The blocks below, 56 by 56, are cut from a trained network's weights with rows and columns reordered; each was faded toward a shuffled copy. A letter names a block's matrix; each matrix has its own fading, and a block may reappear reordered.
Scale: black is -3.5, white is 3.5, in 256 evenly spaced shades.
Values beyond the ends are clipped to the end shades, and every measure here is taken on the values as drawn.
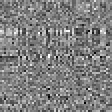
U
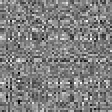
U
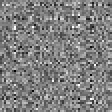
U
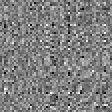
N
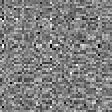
N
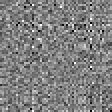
N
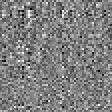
N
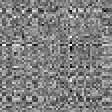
U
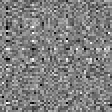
N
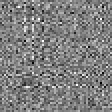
U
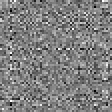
U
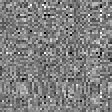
N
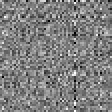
U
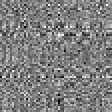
U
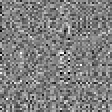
U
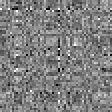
N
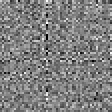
U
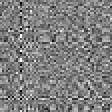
U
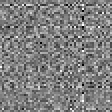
U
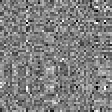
N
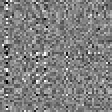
N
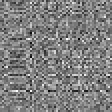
U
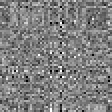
N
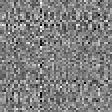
U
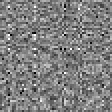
N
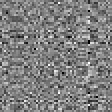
U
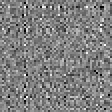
N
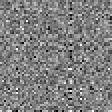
N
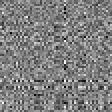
U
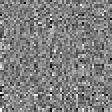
N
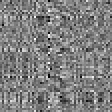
U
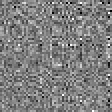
N
